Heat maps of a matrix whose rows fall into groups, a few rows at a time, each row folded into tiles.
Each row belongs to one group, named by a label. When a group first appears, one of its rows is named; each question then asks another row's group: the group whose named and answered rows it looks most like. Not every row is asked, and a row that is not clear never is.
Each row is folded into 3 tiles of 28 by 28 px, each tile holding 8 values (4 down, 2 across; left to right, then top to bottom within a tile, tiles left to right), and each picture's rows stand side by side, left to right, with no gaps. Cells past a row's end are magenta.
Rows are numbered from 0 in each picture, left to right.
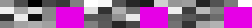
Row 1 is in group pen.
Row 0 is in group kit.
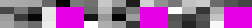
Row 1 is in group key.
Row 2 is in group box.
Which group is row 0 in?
box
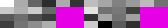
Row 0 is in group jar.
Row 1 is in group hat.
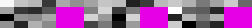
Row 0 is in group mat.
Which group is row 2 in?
hat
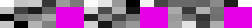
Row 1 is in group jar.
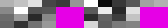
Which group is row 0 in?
box
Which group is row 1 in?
key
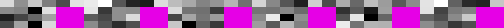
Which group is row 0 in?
box
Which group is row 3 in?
jar
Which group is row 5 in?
pen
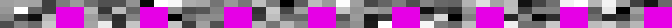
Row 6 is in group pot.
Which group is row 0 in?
box
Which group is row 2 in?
mat
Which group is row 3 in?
key
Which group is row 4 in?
jar
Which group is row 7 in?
box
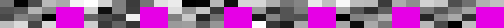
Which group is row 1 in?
pen
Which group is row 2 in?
kit
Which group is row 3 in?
pot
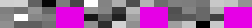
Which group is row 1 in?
mat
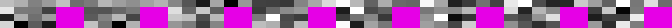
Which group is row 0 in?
hat
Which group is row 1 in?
pot
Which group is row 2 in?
kit
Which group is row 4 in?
key
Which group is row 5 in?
jar
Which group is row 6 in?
pen
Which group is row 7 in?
mat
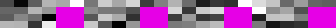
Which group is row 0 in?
pot
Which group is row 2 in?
kit
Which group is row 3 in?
hat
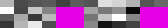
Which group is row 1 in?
hat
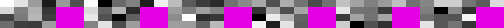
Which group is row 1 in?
kit
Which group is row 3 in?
key
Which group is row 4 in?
hat
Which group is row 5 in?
pen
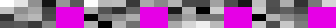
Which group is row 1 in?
mat
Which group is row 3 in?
mat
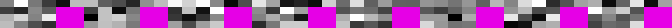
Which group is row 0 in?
pen
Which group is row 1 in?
key
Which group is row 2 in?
box
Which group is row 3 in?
kit
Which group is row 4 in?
hat
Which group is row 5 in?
pen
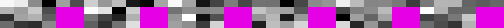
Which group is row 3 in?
kit
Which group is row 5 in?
box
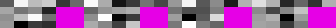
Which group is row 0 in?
hat
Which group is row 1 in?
jar
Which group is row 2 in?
pen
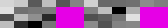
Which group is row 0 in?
hat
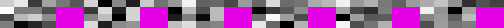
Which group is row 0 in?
hat
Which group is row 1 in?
key
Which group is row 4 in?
mat
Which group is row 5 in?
box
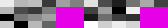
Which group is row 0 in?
mat
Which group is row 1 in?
key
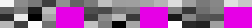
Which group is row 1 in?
pot
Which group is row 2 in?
pot
